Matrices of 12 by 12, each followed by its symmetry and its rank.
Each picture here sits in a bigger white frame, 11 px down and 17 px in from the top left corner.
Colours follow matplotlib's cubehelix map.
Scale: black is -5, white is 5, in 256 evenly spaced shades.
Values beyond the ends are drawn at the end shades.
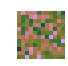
neither, full rank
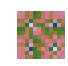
symmetric, rank two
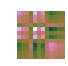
symmetric, rank one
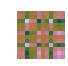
symmetric, rank one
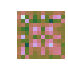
symmetric, rank two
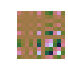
symmetric, rank one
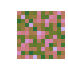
symmetric, full rank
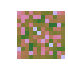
symmetric, full rank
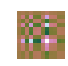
symmetric, rank one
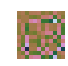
antisymmetric, rank two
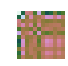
symmetric, rank two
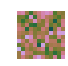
neither, full rank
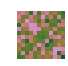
symmetric, full rank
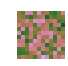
neither, full rank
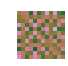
antisymmetric, rank two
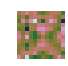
antisymmetric, rank two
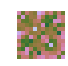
symmetric, full rank
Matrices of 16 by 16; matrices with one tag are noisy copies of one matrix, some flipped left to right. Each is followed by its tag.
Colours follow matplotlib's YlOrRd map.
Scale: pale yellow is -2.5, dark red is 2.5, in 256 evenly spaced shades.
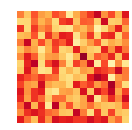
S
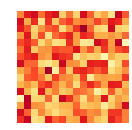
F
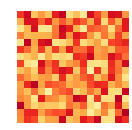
F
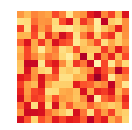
S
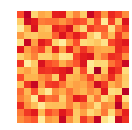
F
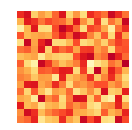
F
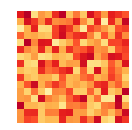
F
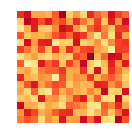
F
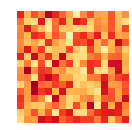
S
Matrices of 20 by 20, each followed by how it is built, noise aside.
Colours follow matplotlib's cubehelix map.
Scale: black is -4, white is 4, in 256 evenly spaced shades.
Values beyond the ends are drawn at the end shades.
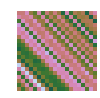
Toeplitz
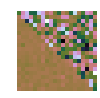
upper triangular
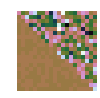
upper triangular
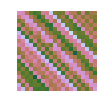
Toeplitz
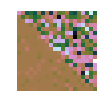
upper triangular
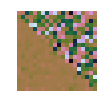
upper triangular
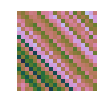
Toeplitz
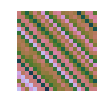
Toeplitz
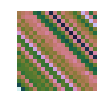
Toeplitz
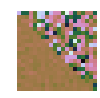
upper triangular
